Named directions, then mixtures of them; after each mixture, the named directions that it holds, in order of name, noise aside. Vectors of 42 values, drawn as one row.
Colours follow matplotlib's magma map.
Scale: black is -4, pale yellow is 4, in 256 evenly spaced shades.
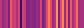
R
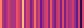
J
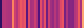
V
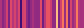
R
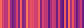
R, V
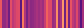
J, R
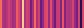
J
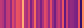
J, V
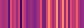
R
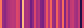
J, R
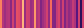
J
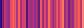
R, V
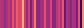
J, V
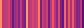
R, V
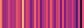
J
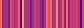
J, R
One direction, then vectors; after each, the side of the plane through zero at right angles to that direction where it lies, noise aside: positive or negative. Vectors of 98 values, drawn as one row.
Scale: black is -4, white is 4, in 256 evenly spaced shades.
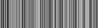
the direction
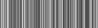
negative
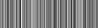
positive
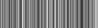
negative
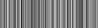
negative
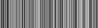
positive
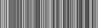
negative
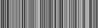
positive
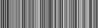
positive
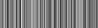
positive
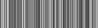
negative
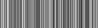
negative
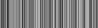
positive
